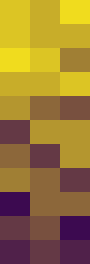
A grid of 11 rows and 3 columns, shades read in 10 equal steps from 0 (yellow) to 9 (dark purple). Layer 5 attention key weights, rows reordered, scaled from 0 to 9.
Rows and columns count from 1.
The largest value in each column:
9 7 9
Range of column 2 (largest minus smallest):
6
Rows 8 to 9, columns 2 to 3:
5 7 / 5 5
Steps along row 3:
up up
